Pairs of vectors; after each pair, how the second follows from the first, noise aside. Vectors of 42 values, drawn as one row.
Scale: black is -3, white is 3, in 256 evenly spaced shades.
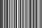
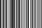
wrapped around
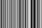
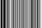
wrapped around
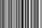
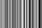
negated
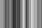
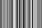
sign-scrambled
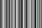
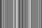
partly zeroed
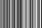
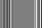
partly zeroed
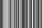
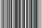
wrapped around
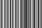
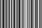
negated
